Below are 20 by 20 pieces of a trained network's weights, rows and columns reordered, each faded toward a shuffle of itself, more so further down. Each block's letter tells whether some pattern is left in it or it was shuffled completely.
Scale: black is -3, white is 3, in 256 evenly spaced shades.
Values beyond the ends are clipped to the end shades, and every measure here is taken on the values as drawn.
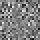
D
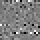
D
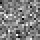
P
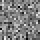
P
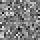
P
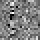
D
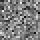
D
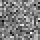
P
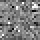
D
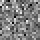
P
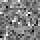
P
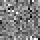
D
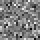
P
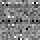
D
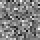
P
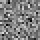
P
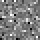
P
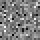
P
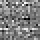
D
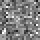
D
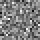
P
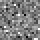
P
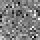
D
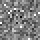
P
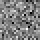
P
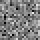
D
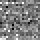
D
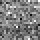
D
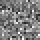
P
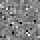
P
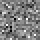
P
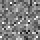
P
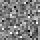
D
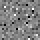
P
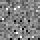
P
